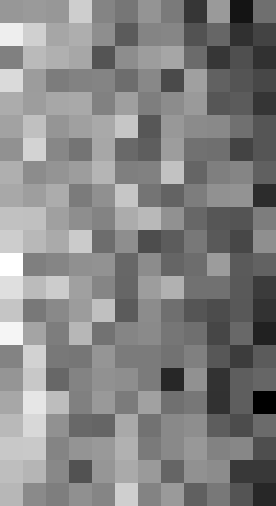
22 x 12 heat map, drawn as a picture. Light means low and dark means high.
Histogram: bell-shaped. Stripes: none. Grain: fine. Average level on the scale: 50%. Slope: up to the right.
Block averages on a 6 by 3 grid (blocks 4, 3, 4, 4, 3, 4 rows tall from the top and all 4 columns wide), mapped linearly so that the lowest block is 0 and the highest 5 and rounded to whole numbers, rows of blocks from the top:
0 3 5 / 1 2 4 / 0 2 4 / 0 2 5 / 1 3 5 / 1 2 4
